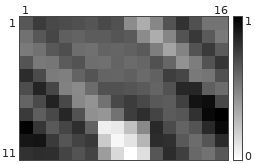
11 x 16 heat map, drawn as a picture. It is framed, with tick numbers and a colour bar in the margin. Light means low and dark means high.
Odd patch: lower, in the bottom middle. Ninth with the lowest average: bottom middle. Histogram: skewed, a long tail of low values. Roughest part: bottom middle. Slope: none. Grain: diagonal, down to the right.
